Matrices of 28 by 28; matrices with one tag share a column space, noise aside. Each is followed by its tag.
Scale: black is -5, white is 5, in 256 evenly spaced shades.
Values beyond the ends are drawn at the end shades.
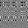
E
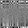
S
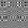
E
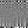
S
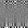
S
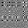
E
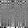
S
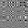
E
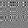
E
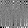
S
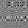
E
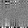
S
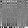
S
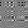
E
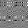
E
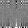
S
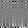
S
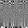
S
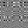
E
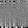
S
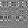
E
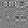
E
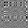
E
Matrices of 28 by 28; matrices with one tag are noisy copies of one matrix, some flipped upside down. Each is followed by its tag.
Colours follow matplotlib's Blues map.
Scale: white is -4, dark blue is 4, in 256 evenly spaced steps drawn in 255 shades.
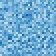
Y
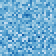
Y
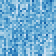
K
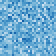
Y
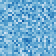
Y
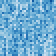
K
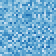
Y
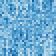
K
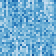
K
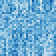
K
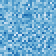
Y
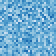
Y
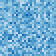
Y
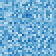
Y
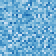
Y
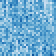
K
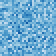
Y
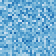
Y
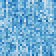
K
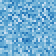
Y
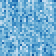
K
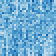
K
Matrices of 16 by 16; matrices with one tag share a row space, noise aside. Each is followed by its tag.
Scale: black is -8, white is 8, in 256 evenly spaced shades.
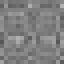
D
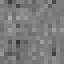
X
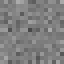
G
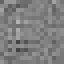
X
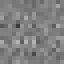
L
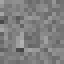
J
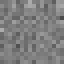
L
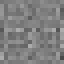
D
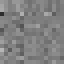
J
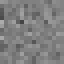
J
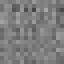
L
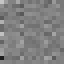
J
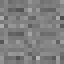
D
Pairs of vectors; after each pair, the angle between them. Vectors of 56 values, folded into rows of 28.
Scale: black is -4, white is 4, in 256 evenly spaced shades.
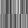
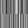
partly aligned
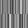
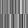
nearly parallel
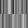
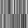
nearly opposite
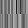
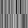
nearly parallel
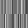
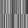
nearly parallel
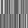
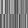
nearly parallel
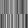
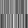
nearly parallel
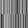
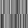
nearly parallel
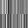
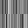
nearly opposite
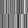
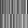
orthogonal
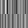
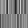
partly aligned
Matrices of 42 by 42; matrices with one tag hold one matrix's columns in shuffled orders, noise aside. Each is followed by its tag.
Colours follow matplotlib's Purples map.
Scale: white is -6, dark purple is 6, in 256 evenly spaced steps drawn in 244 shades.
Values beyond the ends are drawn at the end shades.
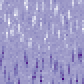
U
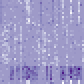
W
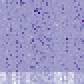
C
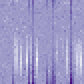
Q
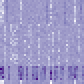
W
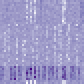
W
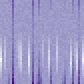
Q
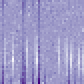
Q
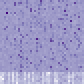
C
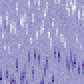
U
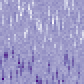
U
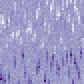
U
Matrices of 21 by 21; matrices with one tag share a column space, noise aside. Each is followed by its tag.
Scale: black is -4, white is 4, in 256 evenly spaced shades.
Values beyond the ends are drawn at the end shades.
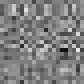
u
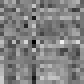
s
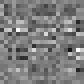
u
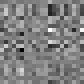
u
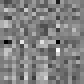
s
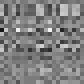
u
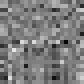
s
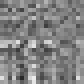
s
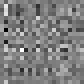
u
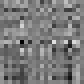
s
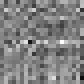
s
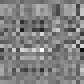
u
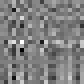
s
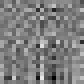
s
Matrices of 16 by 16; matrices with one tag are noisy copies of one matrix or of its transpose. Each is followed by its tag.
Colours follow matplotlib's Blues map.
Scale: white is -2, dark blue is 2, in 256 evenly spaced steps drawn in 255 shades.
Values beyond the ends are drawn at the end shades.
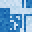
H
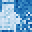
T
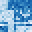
H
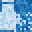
T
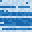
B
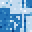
H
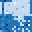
T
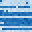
B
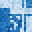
H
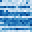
B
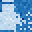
T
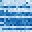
B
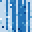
B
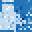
T
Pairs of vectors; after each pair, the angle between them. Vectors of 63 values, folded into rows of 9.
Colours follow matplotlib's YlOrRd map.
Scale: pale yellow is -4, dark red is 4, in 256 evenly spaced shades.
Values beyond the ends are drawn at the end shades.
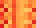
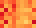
nearly parallel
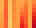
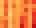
nearly parallel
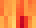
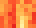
nearly opposite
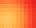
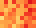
partly aligned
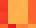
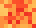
partly opposed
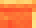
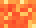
partly aligned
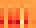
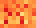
partly opposed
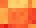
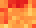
nearly opposite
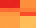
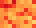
partly aligned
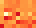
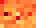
nearly opposite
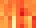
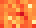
orthogonal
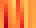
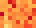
partly opposed
